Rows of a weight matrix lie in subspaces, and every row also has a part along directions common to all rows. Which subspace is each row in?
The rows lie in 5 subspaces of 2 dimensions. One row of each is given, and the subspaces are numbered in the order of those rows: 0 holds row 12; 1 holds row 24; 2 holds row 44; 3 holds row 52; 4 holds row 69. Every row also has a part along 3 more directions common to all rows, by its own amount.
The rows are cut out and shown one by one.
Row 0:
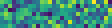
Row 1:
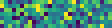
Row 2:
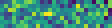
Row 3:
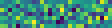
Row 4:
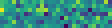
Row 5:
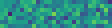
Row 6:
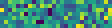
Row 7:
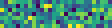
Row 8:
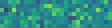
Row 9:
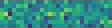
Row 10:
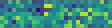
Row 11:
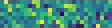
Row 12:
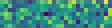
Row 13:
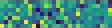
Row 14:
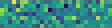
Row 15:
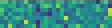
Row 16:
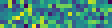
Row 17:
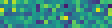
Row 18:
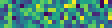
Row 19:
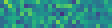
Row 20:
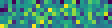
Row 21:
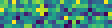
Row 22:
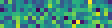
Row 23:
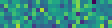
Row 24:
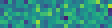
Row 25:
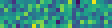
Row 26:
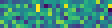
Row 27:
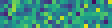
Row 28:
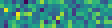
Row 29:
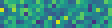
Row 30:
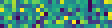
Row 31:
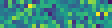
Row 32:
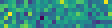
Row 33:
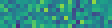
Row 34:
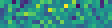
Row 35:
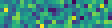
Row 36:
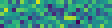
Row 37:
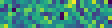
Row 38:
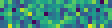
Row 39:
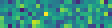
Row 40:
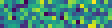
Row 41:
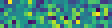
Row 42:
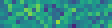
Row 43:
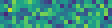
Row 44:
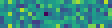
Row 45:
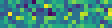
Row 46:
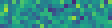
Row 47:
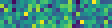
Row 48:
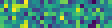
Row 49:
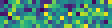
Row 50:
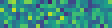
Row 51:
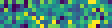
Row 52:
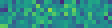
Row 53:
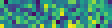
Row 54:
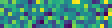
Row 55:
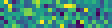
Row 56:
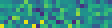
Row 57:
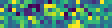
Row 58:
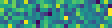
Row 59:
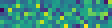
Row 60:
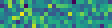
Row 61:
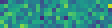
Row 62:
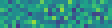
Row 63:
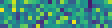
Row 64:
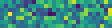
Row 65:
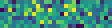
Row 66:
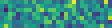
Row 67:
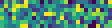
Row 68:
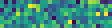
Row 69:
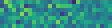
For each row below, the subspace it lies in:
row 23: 2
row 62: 2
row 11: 4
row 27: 0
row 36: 3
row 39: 2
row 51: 1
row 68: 4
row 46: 3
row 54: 2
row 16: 4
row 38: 2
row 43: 0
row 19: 4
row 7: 2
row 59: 0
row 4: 0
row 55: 4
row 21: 0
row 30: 2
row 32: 1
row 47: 2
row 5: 0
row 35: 3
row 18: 3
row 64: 0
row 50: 2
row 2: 0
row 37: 3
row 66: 3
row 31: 4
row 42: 4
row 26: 1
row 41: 2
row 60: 4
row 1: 4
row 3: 2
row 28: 3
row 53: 4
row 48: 1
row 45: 0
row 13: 1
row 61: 1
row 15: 1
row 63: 2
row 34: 3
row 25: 2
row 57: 4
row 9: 0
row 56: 1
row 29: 4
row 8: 3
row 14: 3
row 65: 3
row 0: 0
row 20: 3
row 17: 1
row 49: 0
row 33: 2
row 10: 0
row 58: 1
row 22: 2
